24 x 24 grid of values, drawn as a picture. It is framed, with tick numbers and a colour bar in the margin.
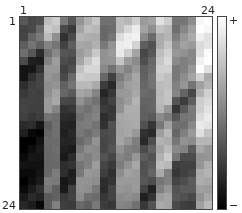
Ninth with the highest average: top right. Ninth with the lowest average: bottom left. Slope: up to the top right. Stripes: upright, repeating 5 times.
